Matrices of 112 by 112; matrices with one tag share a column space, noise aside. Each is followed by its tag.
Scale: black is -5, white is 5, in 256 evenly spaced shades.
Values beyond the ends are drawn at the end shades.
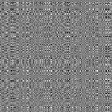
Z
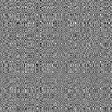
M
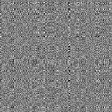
Z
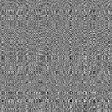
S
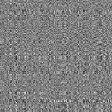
S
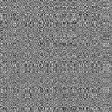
M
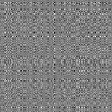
Z
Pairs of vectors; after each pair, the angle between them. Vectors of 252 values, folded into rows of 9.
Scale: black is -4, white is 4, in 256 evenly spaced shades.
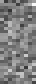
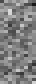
nearly opposite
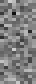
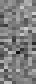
orthogonal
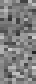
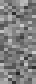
partly opposed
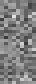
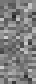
nearly opposite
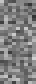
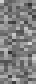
nearly parallel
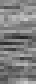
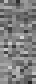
partly opposed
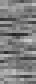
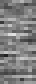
nearly opposite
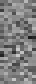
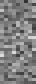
nearly opposite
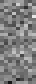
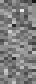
orthogonal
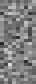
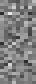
nearly parallel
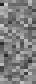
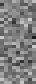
partly aligned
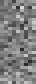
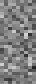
partly opposed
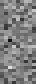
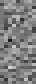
nearly parallel
